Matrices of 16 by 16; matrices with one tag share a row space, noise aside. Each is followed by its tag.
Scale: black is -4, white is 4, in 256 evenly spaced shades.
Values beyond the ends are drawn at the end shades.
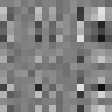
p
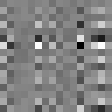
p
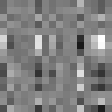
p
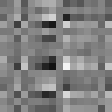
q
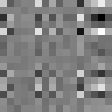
p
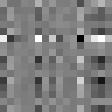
p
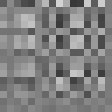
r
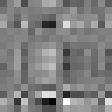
q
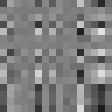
p
